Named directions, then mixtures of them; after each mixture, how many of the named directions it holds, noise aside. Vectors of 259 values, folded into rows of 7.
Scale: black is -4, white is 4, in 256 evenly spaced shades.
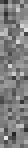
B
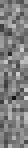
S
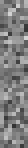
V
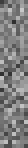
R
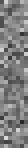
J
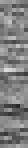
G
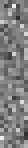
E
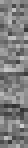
two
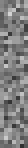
one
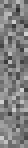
three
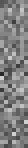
one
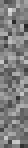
two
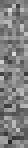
three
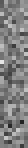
three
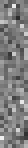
one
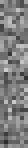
two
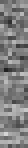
two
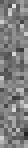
two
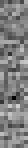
two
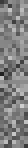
one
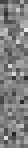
one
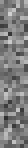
one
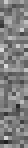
two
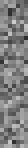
two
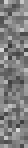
one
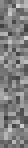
one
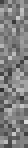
one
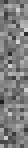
two
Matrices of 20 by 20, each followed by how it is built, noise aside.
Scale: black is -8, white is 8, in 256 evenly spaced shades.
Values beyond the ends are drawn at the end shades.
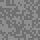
noise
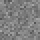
noise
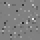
sparse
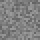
noise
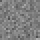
noise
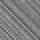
Toeplitz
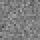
noise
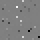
sparse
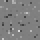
sparse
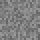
noise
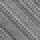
Toeplitz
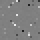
sparse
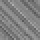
Toeplitz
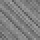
Toeplitz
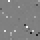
sparse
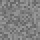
noise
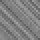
Toeplitz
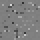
sparse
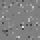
sparse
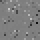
sparse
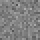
noise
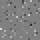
sparse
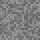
noise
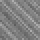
Toeplitz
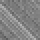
Toeplitz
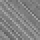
Toeplitz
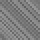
Toeplitz
